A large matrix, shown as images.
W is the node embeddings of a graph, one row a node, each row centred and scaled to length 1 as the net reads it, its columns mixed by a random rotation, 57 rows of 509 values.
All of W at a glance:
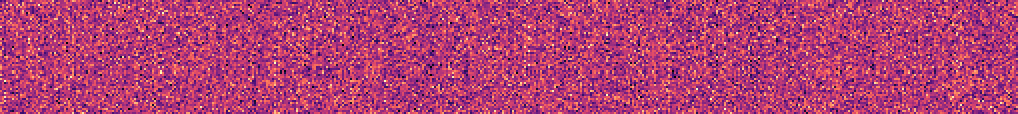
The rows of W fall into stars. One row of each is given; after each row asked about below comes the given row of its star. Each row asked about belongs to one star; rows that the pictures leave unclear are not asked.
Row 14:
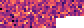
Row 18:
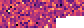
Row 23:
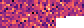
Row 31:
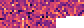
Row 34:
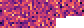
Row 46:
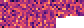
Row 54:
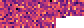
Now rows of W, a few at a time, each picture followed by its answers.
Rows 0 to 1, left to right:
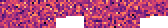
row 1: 14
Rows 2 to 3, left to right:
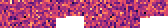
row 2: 23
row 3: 14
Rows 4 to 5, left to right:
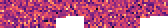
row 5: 46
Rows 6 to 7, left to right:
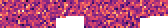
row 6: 14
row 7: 14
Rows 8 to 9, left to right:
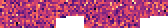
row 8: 54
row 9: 23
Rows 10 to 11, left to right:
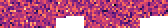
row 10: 54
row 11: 31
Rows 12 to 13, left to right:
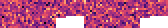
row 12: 23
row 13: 18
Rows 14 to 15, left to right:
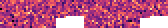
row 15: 14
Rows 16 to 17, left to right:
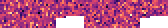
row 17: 23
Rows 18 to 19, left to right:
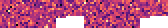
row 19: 18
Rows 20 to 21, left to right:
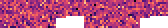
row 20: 14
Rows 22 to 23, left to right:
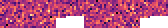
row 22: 54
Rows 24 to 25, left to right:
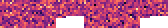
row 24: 23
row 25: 18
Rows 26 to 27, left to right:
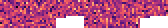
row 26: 34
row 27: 54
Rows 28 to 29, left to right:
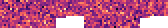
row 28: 46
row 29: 14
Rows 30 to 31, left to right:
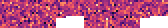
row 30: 23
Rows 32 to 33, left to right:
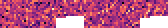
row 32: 18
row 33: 34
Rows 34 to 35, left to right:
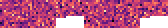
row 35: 23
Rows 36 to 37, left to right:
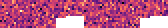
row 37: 34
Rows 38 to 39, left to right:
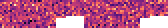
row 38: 23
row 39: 18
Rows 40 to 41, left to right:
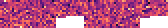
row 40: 46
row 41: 54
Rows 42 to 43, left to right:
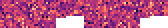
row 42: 31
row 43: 14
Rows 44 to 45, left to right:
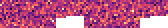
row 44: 31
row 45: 54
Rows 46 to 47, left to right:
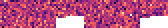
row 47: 14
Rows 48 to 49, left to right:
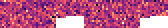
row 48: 46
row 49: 23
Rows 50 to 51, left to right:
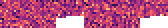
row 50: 46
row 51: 54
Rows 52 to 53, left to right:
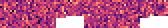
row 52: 31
